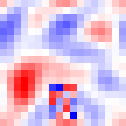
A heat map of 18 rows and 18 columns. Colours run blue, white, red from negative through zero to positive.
The field is mottled with small blotches. In the bottom middle lies a patch that is rougher than the rest. Values change most from cell to cell in the bottom middle.
